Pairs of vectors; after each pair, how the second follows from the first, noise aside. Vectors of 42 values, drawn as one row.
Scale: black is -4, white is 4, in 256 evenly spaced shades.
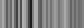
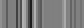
partly zeroed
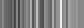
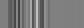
partly zeroed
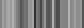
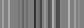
partly zeroed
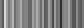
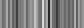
shuffled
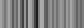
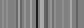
partly zeroed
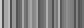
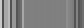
partly zeroed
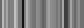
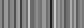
shuffled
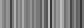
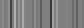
partly zeroed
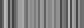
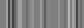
partly zeroed
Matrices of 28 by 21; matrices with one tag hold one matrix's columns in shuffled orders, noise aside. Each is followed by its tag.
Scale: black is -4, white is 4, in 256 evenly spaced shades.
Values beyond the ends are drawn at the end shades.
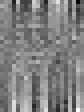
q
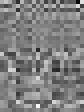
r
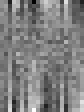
q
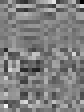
r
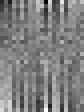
q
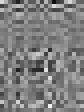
r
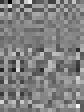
r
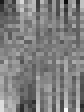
q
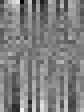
q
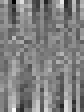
q
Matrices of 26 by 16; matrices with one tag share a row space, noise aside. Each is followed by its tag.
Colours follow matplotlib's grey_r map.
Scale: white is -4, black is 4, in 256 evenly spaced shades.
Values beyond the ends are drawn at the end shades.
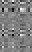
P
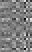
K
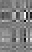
K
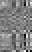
K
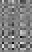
P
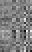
K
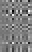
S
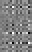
S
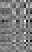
K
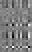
S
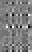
S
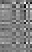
K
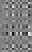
S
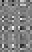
P
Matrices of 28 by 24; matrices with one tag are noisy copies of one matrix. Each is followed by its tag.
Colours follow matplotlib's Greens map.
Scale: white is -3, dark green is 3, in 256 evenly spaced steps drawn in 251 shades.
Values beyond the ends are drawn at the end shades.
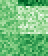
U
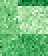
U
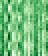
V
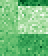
U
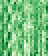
V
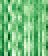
V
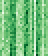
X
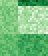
U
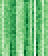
X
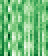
V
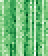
X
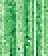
X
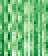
V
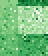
U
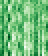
V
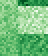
U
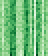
X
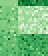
U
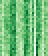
X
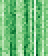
X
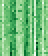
X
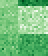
U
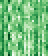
V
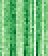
X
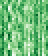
V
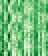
V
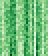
X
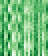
V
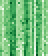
X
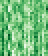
V
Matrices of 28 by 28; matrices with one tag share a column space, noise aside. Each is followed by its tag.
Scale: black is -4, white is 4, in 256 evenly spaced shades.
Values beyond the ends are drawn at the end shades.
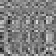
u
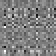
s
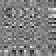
s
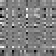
s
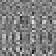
u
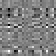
s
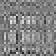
u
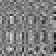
u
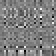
s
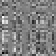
u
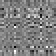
s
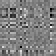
s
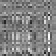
u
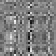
u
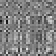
u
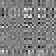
s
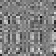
u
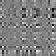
s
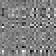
s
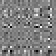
s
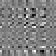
s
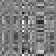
u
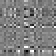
s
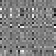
s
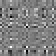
s
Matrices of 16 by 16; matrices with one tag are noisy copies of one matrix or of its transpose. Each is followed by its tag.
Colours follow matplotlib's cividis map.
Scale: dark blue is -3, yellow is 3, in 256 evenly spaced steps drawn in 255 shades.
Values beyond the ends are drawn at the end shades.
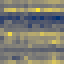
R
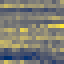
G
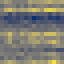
R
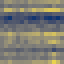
R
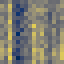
R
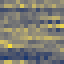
G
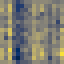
R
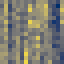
G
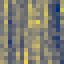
G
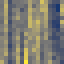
G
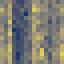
R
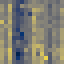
R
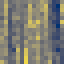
G
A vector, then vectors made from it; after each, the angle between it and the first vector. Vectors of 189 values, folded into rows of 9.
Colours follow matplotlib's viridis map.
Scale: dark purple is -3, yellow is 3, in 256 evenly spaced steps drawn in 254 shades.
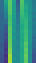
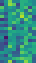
partly aligned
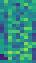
partly aligned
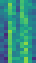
nearly parallel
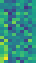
partly opposed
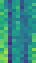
nearly opposite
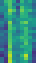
nearly parallel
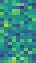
orthogonal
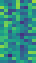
partly opposed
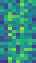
partly aligned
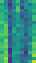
nearly opposite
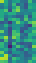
partly opposed
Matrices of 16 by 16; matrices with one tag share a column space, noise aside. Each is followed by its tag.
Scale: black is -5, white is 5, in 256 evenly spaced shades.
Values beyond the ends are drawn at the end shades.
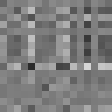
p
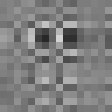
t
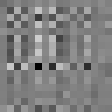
p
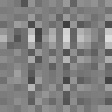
t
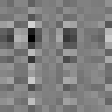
t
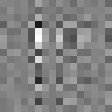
t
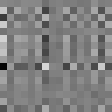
p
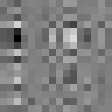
t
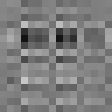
t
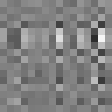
t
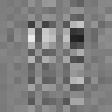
t
